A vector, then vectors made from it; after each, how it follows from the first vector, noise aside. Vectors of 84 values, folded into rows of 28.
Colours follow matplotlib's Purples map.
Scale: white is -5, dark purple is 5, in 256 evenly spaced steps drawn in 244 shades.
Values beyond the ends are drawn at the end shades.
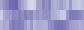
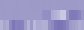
partly zeroed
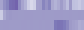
partly zeroed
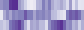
scaled up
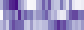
scaled up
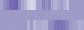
partly zeroed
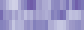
negated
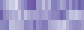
negated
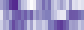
scaled up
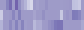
partly zeroed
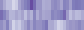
negated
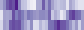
scaled up
